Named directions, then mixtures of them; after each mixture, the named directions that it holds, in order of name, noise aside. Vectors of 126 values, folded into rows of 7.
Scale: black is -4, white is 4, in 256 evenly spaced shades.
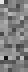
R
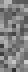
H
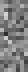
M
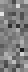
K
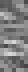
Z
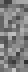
H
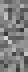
M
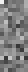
K, R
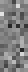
K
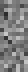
M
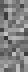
M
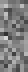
H, M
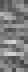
Z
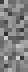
M, R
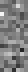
K, Z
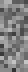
H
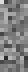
M, R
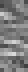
Z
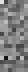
R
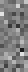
K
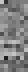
R, Z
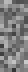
H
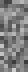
H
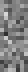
M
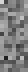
R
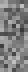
H, M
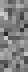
K, M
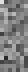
M, R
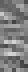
Z
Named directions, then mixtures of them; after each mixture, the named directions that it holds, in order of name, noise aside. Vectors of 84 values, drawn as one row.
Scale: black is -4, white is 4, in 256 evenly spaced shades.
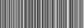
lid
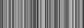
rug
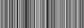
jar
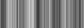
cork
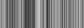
cork, jar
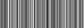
cork, jar, lid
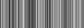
cork, lid, rug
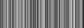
rug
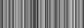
rug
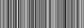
cork, jar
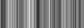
cork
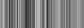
cork, jar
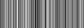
jar, rug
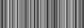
cork, jar, rug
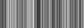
cork, lid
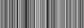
jar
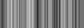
cork, rug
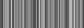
rug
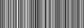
jar, rug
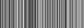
cork, lid, rug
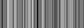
cork, rug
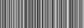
lid
